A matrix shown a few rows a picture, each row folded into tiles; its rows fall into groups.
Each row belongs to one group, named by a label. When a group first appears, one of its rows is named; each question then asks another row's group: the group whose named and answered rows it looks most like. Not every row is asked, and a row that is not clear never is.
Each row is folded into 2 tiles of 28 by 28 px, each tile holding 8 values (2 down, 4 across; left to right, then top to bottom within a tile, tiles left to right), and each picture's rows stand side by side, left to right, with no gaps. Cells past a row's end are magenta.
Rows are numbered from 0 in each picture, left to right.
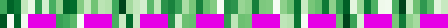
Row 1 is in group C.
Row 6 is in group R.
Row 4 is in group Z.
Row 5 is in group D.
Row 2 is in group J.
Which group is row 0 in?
J
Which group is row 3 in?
Z
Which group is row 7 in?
R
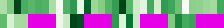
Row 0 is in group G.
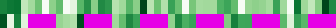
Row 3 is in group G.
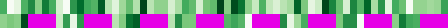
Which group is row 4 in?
C
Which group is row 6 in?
D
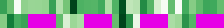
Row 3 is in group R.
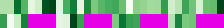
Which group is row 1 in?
D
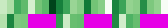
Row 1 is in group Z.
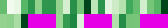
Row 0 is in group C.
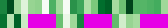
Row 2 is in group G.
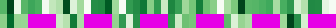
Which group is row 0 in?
R
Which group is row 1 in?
J
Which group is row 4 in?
G
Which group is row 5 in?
R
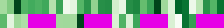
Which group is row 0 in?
G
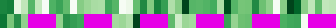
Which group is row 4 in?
Z
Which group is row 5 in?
C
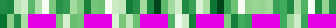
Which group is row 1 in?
Z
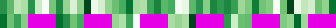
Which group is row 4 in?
Z
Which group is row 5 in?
J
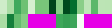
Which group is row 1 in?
C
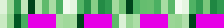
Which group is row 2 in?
G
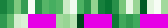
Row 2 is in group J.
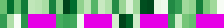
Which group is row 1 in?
C
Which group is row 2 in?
R
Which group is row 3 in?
Z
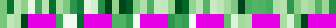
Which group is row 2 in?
C
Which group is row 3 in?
C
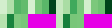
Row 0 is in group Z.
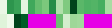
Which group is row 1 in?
G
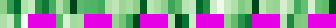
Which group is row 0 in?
D
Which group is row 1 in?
G
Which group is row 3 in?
R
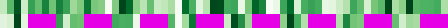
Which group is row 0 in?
D
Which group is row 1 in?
Z
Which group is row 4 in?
R
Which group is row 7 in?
G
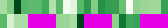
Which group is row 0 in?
G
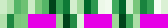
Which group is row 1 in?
R
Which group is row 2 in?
R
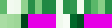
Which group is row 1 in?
D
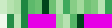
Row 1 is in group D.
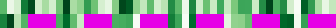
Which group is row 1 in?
R
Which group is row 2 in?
C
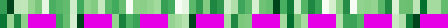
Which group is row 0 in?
J
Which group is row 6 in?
J
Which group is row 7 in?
D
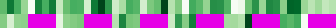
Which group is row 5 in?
C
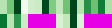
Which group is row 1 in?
D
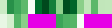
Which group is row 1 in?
C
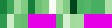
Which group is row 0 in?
Z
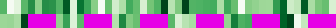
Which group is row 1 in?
R
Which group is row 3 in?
G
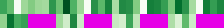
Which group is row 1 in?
J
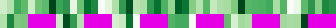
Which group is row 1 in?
R
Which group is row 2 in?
D
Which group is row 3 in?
C
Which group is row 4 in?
G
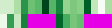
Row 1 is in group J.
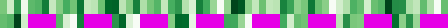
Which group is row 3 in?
R
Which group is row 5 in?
Z
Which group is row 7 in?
J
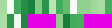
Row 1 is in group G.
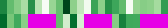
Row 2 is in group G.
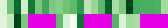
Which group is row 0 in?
D
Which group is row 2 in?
G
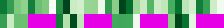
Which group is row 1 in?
J
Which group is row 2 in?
C
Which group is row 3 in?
R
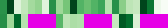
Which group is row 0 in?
J
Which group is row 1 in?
G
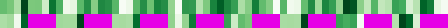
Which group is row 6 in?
C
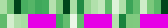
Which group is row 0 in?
G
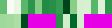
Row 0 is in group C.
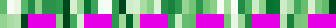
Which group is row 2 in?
J
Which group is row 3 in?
Z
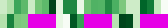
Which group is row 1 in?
D
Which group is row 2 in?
R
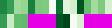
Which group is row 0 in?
Z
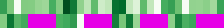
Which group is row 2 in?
J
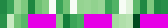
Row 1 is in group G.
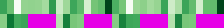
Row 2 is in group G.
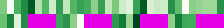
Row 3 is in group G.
